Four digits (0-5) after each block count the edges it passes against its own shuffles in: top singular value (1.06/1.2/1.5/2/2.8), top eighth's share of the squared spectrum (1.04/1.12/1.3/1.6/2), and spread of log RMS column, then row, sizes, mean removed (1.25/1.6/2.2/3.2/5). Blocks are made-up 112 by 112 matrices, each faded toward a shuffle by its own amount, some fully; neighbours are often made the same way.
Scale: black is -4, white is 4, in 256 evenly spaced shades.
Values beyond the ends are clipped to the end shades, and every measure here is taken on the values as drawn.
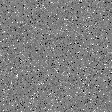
0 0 0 0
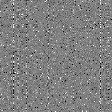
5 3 2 1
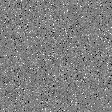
2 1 1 0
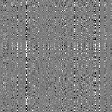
5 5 4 2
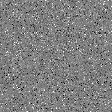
3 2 1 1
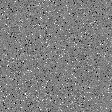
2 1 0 0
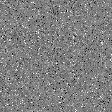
2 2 1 0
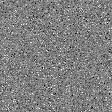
3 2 0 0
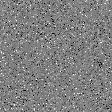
3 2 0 0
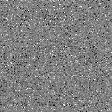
4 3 1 1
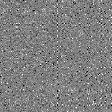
4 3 2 2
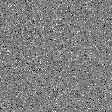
3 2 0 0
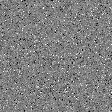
2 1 0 0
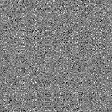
4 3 2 2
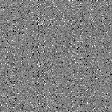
4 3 2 2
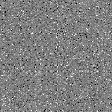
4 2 1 1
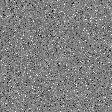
2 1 0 0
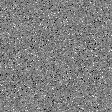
1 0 0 0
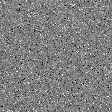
2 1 0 0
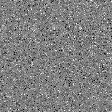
3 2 1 1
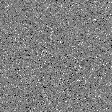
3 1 0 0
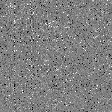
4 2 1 1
